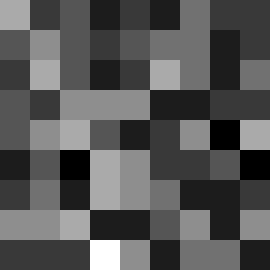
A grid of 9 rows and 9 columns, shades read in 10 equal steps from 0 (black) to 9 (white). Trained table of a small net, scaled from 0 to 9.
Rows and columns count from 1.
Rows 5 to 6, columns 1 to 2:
3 5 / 1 3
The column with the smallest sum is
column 8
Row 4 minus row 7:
1 -2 4 -1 0 -3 0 1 0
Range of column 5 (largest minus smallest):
4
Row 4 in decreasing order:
5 5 5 3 2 2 2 1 1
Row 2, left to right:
3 5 3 2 3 4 4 1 2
